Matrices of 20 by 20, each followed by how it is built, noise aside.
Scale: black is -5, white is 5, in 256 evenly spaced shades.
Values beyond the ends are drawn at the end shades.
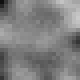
smooth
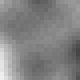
smooth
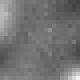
smooth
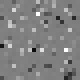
sparse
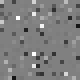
sparse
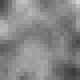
smooth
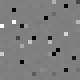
sparse
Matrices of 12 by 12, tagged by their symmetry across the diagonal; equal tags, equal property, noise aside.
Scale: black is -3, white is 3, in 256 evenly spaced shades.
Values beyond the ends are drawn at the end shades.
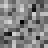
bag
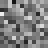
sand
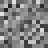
bag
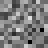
bag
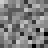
bag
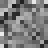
bag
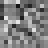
sand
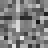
sand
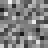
sand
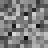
bag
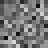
bag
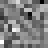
sand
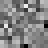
bag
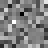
sand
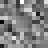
sand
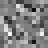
sand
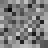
bag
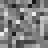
sand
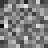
bag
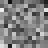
sand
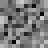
bag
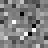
sand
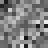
bag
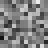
sand
